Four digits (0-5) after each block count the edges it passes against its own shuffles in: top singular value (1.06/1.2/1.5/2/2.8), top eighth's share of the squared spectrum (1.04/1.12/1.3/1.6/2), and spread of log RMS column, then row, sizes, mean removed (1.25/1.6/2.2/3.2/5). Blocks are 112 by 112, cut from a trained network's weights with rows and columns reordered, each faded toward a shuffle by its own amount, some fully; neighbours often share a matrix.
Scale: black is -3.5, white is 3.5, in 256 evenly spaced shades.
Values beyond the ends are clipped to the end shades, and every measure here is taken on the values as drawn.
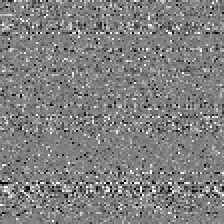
4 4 1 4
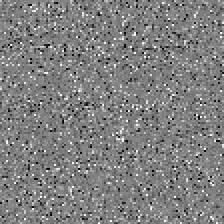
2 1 0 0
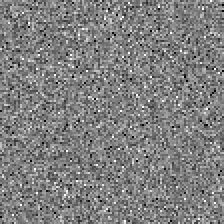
0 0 0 0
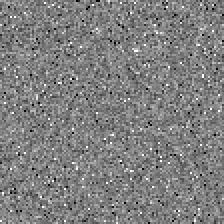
0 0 0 0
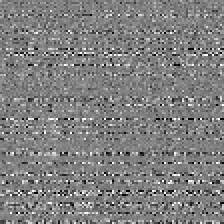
5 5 1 5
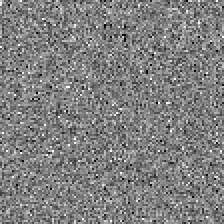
3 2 1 1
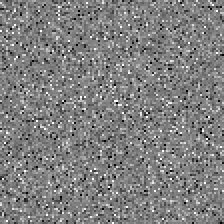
0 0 0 0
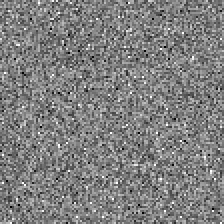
0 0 0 0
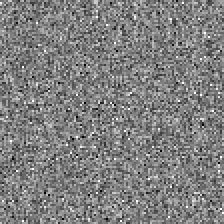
3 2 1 1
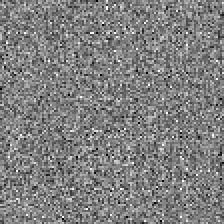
3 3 1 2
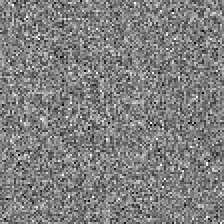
3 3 0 1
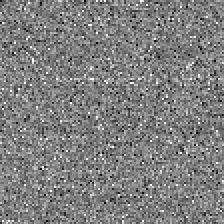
1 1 0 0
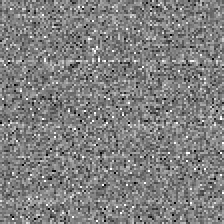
2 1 0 1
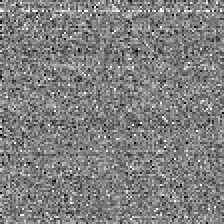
3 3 1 2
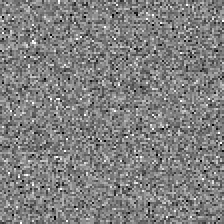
1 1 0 0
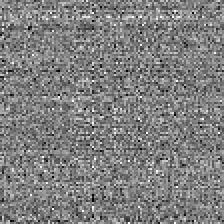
4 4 2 2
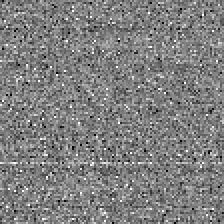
2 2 1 1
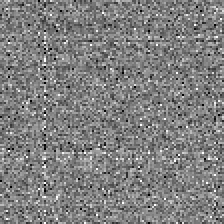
3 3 2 1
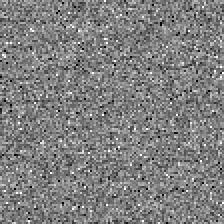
1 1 0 0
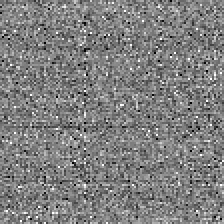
3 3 2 1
